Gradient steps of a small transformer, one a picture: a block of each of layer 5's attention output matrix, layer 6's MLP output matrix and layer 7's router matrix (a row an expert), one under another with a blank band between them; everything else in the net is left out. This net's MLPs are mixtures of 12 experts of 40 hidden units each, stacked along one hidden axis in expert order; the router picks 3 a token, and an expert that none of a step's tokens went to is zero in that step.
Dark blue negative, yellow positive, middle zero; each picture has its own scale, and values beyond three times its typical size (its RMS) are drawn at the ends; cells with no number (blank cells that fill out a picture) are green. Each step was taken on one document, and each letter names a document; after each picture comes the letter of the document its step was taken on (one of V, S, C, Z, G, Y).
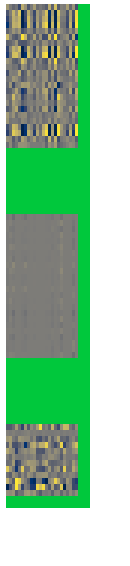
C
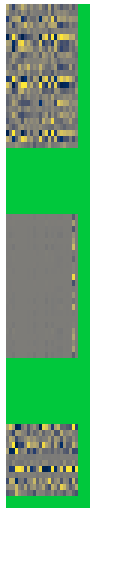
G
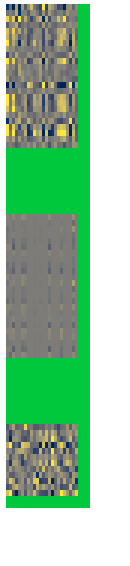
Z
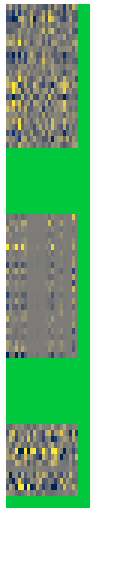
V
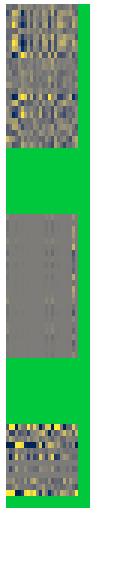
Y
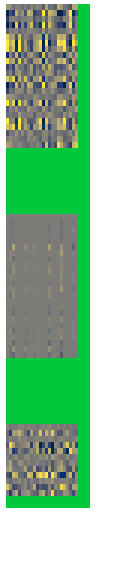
Z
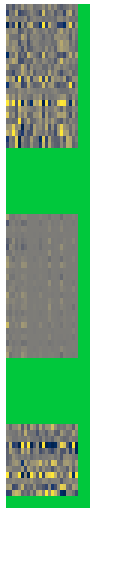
Z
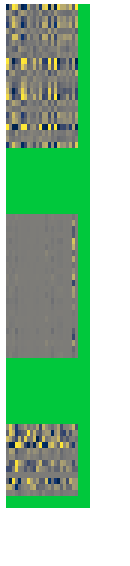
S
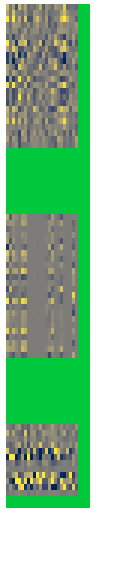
V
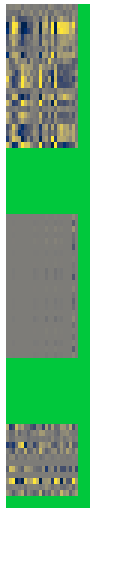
G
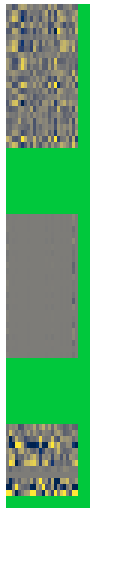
Y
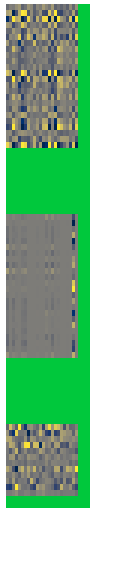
S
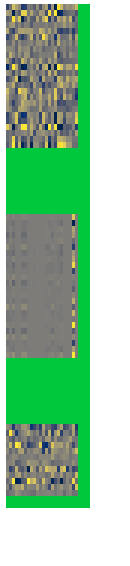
S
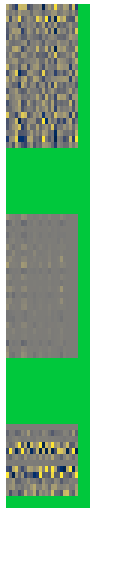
Z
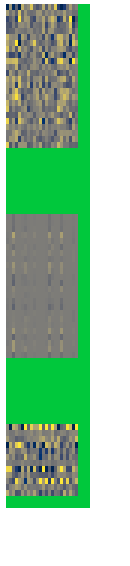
Z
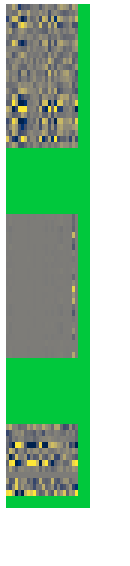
Y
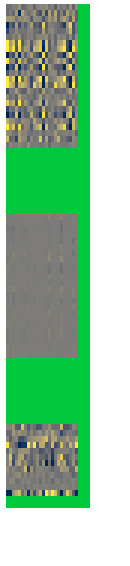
Z
